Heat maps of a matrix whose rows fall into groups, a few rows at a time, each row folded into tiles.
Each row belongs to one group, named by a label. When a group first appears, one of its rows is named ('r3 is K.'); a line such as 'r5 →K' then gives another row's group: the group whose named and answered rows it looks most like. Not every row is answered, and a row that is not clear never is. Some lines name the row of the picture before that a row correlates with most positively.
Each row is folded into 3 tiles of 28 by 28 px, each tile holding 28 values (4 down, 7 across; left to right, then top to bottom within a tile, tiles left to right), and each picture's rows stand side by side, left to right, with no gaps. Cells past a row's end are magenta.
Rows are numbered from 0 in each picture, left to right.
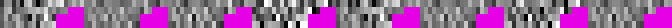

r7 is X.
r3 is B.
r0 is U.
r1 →X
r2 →X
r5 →X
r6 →B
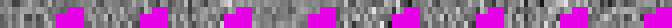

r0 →U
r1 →X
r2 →U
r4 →X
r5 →X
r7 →U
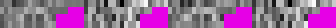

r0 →U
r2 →U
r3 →U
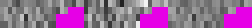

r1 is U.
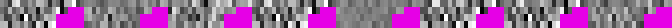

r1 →X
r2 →U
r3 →B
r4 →X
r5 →B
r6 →B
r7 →X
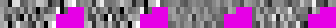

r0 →B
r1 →B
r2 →X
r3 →X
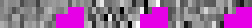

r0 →U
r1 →B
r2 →X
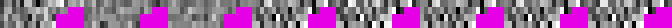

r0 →U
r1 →X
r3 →B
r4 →B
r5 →B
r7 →B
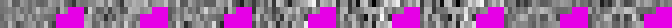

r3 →U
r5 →U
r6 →U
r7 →U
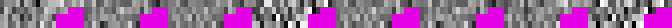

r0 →U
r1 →X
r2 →X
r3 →B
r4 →X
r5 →X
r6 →U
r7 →B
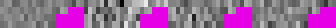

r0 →X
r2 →X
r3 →X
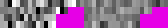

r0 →B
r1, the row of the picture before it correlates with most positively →3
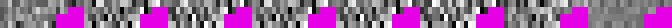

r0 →X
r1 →B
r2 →B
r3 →B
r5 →B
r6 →U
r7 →X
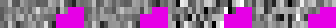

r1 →X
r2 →B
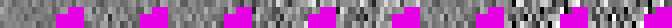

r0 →X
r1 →X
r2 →X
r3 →U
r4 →U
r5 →X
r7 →B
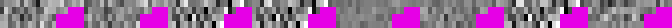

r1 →U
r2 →B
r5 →X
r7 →U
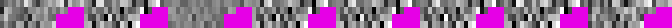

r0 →U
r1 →B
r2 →X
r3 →B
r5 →B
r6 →B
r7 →U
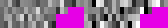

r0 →X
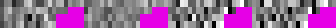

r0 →U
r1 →U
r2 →B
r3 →B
